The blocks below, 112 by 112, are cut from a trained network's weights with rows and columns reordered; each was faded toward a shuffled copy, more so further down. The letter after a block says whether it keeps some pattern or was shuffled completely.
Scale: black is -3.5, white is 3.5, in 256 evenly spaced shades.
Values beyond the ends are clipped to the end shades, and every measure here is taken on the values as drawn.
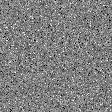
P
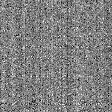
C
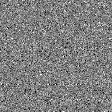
C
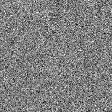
C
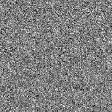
C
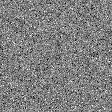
P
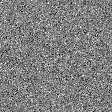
P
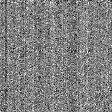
C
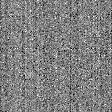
C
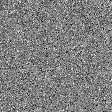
P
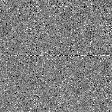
C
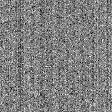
C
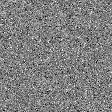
P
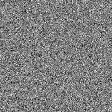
C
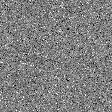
P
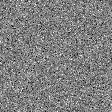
P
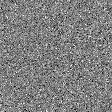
P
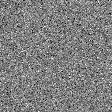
P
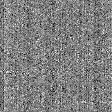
C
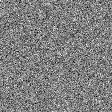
P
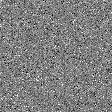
P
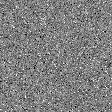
P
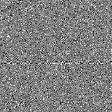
C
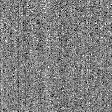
C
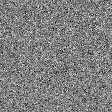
P
